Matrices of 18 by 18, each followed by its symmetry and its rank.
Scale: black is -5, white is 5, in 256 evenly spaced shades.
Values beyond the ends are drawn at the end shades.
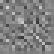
symmetric, rank three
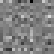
neither, rank three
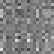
neither, rank three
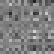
neither, rank three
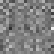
neither, rank three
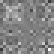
symmetric, rank three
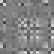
symmetric, rank three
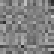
neither, rank three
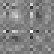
symmetric, rank three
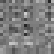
neither, rank three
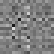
neither, rank three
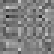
neither, rank three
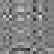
neither, rank three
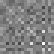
symmetric, rank three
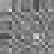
symmetric, rank three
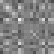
symmetric, rank three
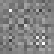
symmetric, rank three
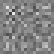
symmetric, rank three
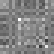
symmetric, rank three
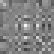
symmetric, rank three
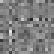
neither, rank three
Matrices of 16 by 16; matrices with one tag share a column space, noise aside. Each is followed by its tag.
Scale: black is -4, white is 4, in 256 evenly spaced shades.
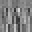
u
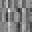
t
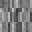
t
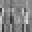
u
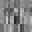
u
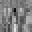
u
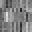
t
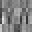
u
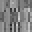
t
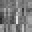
u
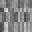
t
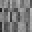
t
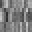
t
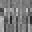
u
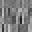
u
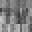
u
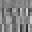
u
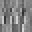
u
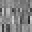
u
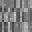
t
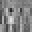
u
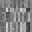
t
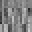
u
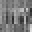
u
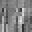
u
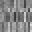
t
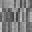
t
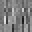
u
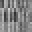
t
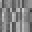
t
